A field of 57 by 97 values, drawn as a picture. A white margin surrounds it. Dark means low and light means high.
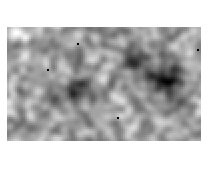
Neither half mirrors the other. Three dips sink into the field. The middle right is the ninth with the lowest average. There are four isolated cells, each far lower than the cells round it.
